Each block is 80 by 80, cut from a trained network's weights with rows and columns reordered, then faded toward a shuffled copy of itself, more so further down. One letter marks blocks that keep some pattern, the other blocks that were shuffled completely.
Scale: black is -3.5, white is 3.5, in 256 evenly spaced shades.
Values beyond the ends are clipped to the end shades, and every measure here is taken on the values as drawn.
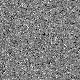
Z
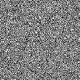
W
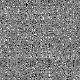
W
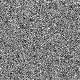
Z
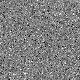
Z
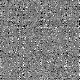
W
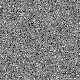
Z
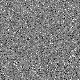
Z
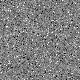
Z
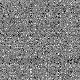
W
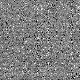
W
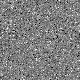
Z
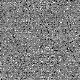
W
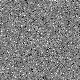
Z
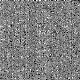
W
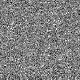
W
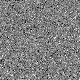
Z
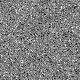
Z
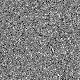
Z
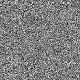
W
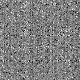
W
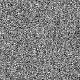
W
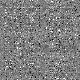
W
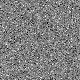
Z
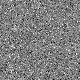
Z
